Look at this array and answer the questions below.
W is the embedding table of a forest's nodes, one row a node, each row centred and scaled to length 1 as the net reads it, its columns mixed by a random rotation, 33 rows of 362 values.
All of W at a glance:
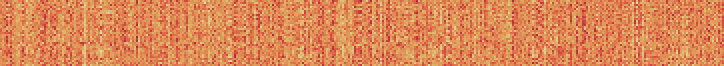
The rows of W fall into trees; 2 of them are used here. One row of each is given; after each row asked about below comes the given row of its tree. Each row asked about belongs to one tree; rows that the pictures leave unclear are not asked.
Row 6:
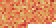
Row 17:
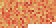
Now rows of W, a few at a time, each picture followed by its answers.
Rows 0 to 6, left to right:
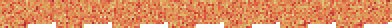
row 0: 6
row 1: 6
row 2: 17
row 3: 6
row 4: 17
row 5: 6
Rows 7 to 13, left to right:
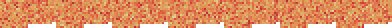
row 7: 17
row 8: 6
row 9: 17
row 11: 6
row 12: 6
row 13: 17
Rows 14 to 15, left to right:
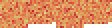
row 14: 17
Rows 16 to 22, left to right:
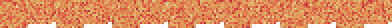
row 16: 6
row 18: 6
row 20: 6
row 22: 17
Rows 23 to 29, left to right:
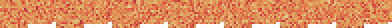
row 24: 6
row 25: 6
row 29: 17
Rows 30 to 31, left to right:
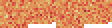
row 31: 17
